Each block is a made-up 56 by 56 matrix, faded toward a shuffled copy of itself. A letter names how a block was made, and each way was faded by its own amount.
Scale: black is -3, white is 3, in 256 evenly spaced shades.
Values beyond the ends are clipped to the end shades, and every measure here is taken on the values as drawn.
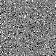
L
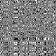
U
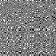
U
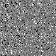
L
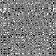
U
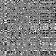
U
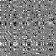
U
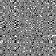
U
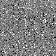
L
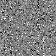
L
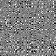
U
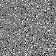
L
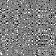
U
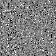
L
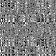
U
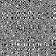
U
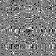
U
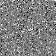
L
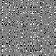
U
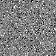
L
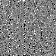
L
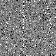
L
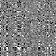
U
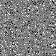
L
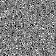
L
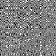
U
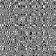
U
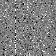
L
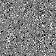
L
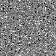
L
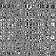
U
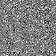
L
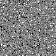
L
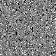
L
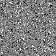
L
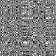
U
